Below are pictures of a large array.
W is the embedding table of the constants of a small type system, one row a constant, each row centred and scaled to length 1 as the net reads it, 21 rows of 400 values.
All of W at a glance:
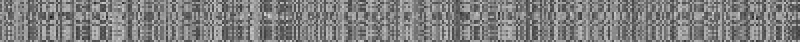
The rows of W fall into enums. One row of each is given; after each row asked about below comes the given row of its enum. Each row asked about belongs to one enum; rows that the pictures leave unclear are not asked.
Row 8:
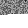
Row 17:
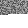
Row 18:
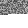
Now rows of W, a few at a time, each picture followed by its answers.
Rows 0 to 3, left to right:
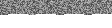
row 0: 17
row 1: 8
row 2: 17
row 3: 18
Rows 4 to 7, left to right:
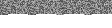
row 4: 17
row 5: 17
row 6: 8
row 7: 8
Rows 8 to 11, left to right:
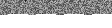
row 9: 8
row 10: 18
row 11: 17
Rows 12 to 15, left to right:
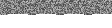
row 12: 8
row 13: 18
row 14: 18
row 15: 17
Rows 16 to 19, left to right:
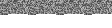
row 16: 18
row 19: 18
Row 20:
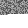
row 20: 8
